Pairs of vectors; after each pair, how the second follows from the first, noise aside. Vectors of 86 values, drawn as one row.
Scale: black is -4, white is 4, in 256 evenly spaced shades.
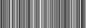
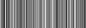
reversed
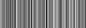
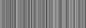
shrunk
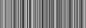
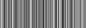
reversed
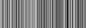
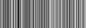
reversed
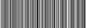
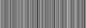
shrunk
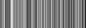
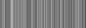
shrunk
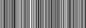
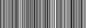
reversed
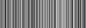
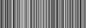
reversed
